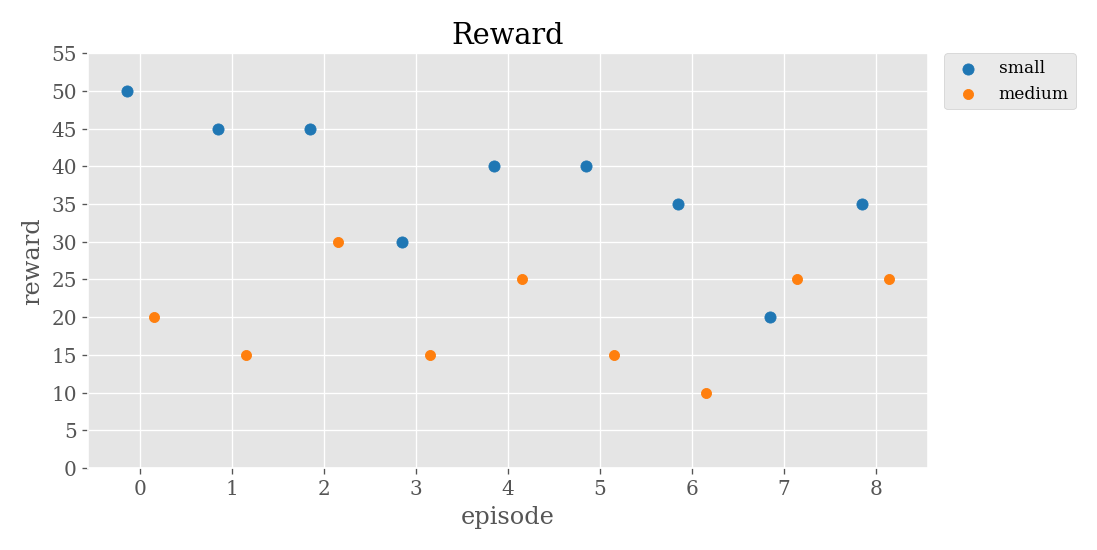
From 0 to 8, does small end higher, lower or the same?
lower
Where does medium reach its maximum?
2
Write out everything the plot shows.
Title: Reward
x-axis: episode, ticks 0 1 2 3 4 5 6 7 8
y-axis: reward, ticks 0 5 10 15 20 25 30 35 40 45 50 55
Legend: small, medium
Values:
small: 50 45 45 30 40 40 35 20 35
medium: 20 15 30 15 25 15 10 25 25
